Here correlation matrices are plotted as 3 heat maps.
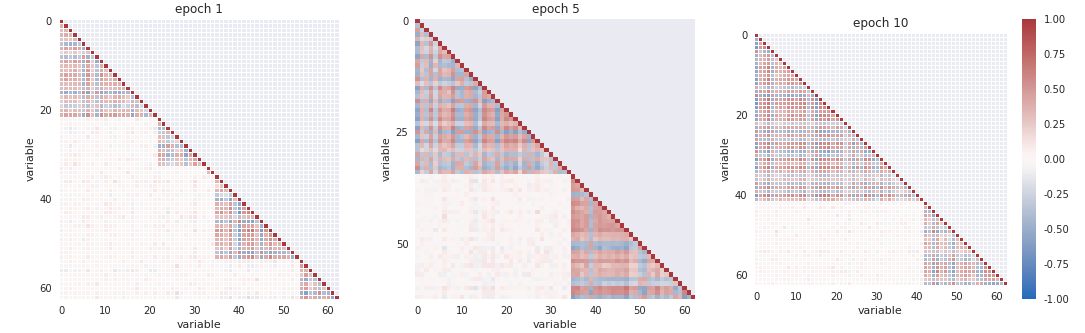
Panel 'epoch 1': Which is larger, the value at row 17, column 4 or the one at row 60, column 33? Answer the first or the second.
the first
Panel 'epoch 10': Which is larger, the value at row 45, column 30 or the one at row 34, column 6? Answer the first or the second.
the second
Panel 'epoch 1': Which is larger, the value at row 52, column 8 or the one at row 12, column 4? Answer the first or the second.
the second
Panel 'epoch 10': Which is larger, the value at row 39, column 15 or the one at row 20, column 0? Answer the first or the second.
the first
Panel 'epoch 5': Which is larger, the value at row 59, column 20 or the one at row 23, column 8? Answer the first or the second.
the second
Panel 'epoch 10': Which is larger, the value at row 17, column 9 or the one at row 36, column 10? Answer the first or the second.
the first
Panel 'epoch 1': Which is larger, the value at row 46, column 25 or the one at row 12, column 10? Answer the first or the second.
the second
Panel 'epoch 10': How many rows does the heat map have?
63
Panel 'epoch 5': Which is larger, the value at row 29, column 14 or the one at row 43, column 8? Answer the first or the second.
the second
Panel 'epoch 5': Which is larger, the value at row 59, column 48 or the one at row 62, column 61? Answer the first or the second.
the first
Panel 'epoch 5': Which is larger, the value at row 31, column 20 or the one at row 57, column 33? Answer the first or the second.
the first
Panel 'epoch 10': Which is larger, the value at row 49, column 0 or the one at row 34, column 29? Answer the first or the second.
the first
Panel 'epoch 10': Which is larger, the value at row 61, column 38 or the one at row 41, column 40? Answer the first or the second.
the second
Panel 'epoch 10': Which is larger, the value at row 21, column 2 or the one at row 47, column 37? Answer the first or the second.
the first
